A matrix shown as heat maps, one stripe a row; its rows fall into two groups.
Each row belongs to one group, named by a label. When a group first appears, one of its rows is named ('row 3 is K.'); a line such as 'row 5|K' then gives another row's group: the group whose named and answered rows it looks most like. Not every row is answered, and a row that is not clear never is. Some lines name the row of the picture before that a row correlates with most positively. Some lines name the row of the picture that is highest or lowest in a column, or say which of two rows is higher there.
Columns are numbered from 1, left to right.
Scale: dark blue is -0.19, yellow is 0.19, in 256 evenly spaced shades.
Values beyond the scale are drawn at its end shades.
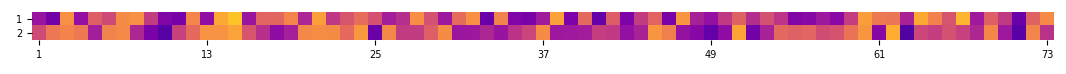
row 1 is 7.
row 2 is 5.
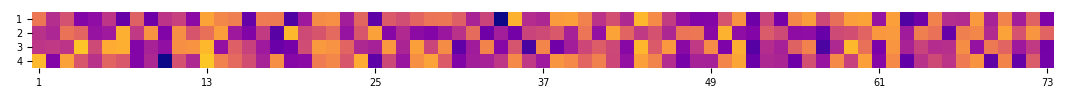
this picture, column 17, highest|1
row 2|7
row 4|5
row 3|5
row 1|5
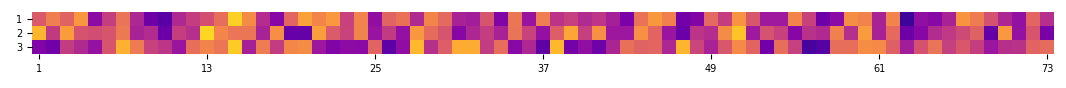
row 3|7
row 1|5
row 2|5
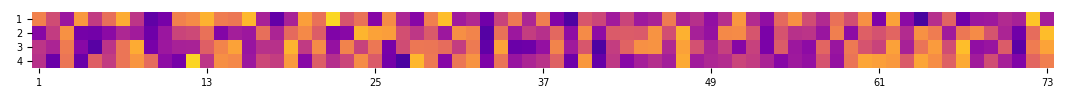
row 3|7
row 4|7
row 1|5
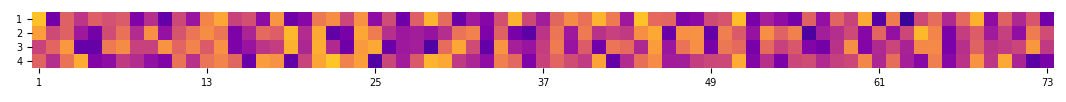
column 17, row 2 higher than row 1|Yes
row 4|5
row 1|5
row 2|7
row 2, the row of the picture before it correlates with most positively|2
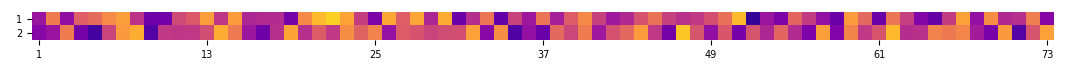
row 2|7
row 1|5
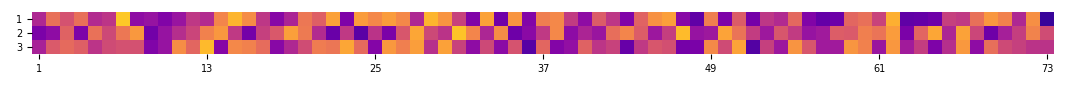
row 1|5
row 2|7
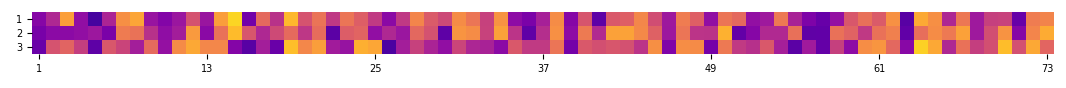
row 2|7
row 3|7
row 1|7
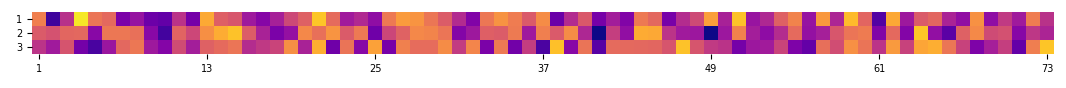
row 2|5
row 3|7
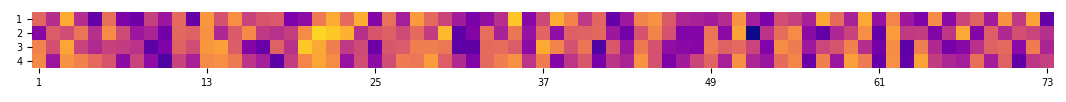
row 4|5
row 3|5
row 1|5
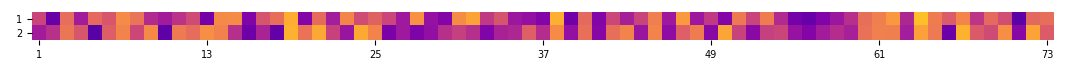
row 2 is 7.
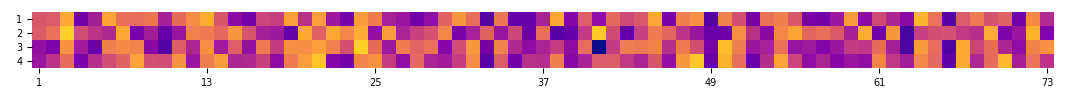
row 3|7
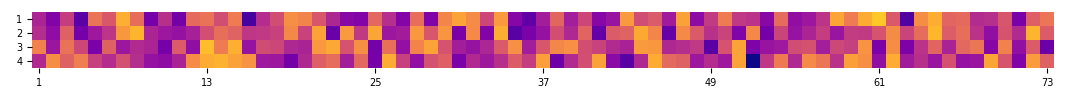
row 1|7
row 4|5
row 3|5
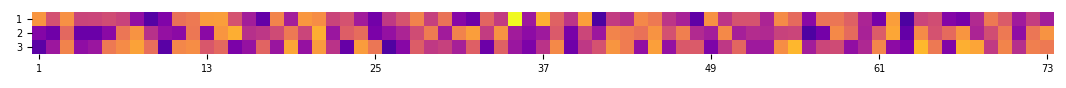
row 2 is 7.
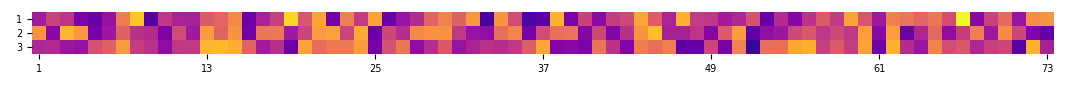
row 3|5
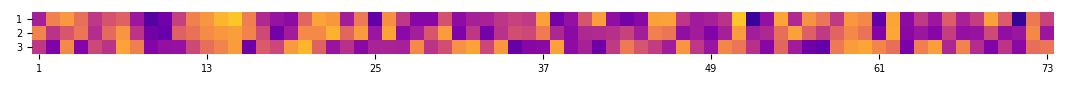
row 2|5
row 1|5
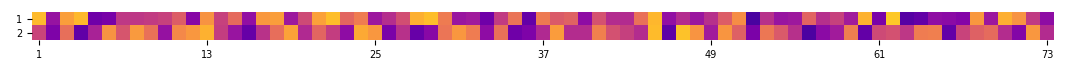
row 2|7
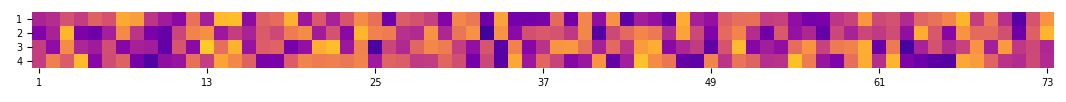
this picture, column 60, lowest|2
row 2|7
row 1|7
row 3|5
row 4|5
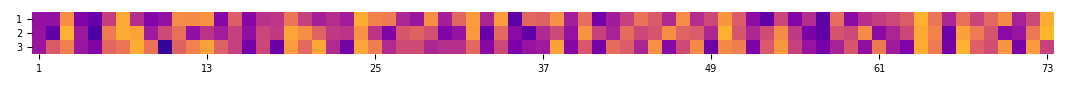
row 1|7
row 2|7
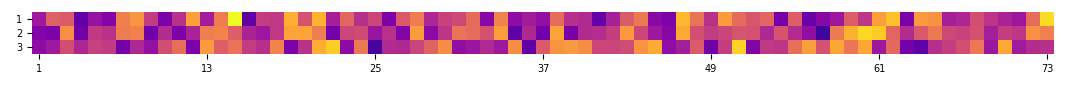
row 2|7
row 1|7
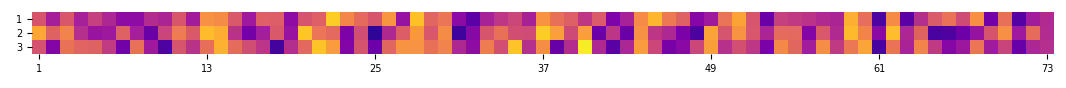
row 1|5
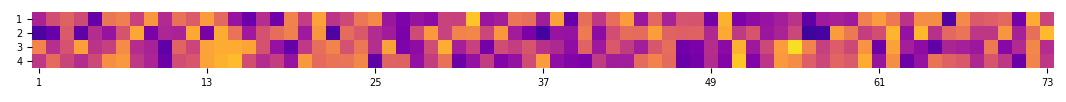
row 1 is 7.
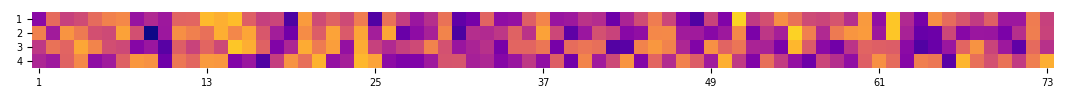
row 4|7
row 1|5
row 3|5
